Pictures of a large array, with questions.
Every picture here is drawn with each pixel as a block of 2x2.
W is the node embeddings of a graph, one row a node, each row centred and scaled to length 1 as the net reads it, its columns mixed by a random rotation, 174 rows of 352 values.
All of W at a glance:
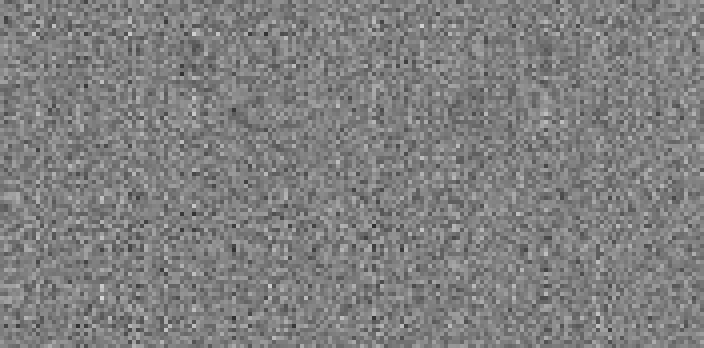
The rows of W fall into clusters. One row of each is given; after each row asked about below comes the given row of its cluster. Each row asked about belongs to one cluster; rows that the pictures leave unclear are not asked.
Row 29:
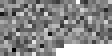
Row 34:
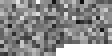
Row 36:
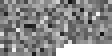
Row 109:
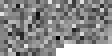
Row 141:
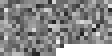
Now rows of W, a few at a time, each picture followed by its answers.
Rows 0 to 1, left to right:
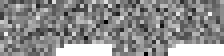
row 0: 141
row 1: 36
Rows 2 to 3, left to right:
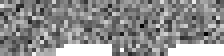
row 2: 29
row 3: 109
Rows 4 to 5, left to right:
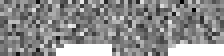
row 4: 109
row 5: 36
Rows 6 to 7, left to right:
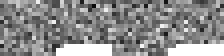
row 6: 34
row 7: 29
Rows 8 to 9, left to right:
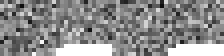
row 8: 29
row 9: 141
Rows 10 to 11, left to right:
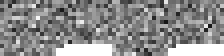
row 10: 141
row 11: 141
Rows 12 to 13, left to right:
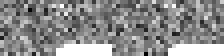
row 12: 36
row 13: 36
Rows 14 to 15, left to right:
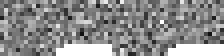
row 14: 141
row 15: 109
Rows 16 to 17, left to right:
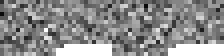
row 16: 29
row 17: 29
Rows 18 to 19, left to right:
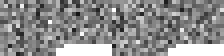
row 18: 109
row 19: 34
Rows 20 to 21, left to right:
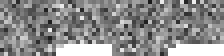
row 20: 36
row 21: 109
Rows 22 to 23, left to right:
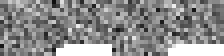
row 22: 34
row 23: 36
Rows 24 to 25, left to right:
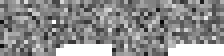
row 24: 34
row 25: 36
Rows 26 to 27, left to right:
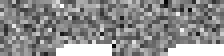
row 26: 36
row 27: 34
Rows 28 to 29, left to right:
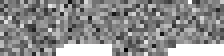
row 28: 36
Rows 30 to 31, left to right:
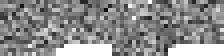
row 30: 29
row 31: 34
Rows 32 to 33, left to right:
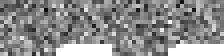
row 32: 36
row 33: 36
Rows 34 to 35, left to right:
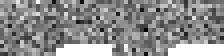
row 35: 36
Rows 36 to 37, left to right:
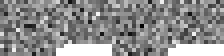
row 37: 109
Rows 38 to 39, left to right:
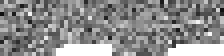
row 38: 29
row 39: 141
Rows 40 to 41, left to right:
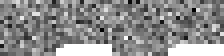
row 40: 34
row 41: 36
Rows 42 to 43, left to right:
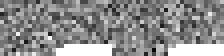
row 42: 29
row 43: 36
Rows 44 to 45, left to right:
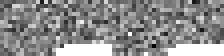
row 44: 141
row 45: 29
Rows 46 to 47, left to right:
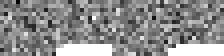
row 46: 36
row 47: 141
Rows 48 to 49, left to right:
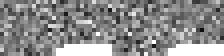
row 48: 141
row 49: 29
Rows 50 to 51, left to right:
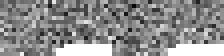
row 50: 141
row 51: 29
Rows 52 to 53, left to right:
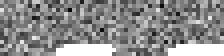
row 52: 34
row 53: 141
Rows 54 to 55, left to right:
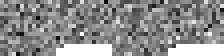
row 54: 109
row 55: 141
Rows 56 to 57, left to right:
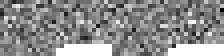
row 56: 141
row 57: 141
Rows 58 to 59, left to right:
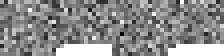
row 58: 34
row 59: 109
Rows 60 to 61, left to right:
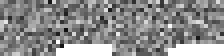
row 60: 141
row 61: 141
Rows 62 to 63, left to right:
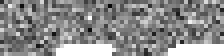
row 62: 29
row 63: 141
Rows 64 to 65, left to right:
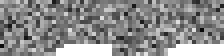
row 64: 34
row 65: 29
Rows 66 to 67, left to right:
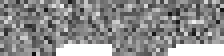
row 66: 36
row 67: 141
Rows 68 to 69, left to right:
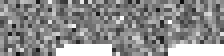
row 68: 109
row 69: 36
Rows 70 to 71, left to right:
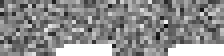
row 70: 29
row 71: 34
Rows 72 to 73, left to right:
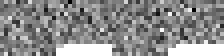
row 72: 36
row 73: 36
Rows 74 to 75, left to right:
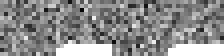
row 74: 36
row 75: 29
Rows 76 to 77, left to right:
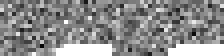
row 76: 29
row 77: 141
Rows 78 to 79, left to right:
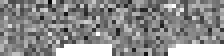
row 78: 141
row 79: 36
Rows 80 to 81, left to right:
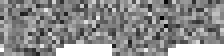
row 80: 141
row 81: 34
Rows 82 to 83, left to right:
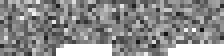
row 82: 34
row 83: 29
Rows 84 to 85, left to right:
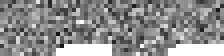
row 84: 141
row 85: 29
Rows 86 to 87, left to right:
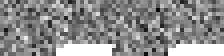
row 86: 36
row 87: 36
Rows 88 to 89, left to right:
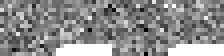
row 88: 29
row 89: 36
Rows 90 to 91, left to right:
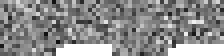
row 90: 34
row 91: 141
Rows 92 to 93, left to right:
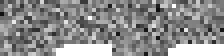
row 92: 29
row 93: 36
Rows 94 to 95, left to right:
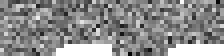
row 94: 141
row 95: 109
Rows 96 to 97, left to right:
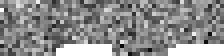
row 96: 34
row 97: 109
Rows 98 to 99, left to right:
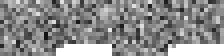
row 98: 34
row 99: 34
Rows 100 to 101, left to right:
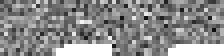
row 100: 141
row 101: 34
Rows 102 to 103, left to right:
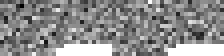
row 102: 29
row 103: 141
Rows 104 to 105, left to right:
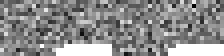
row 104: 141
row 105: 109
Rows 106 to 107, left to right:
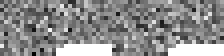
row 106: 36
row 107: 36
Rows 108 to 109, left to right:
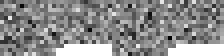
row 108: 29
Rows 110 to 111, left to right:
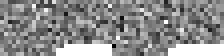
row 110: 141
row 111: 34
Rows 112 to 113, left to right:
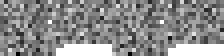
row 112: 109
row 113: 109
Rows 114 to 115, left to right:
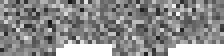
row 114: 36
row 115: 36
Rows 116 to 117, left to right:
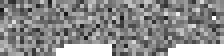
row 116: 141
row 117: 34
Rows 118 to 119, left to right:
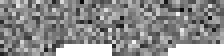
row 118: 34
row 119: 34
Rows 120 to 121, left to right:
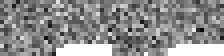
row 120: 36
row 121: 29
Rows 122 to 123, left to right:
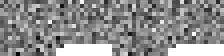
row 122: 109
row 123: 109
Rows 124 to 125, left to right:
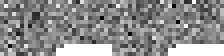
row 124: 109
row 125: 109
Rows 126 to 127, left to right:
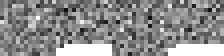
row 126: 141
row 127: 109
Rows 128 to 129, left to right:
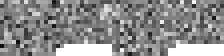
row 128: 34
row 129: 109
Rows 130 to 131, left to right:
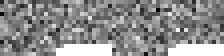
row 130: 29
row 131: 36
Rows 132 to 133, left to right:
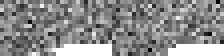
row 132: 29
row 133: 109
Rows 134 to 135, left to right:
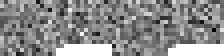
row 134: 109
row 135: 34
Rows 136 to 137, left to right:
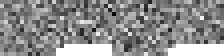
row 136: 141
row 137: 29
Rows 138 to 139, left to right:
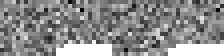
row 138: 36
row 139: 29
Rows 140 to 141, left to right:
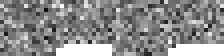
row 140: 36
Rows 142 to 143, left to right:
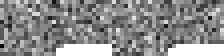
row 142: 34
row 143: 34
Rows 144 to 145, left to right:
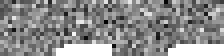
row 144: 141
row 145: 34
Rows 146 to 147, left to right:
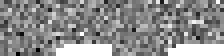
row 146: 109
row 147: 141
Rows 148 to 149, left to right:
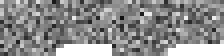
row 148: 34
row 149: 34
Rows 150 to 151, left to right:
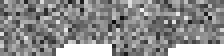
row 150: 36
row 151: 34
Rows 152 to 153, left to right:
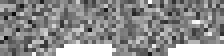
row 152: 29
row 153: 141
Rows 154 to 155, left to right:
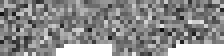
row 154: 29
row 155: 141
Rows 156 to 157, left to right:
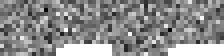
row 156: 36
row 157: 29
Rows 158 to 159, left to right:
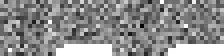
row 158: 109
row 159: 109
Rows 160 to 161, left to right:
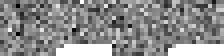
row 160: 109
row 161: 34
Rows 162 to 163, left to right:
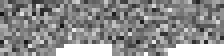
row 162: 29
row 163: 29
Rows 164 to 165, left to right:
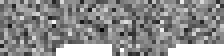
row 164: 34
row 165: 109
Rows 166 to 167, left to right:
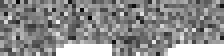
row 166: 36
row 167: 29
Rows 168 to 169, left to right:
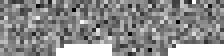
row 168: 141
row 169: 109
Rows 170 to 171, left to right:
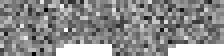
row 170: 36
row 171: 34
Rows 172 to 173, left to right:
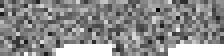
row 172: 29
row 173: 36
